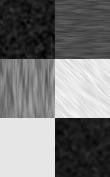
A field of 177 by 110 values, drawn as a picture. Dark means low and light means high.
The table splits into 3 rows of 2 panels. Panel 1,1: very low, blotchy, faint in contrast. Panel 1,2: low, streaked across, faint in contrast. Panel 2,1: middling, streaked downward. Panel 2,2: very high, slanting down to the right, faint in contrast. Panel 3,1: very high, flat. Panel 3,2: very low, blotchy, faint in contrast.
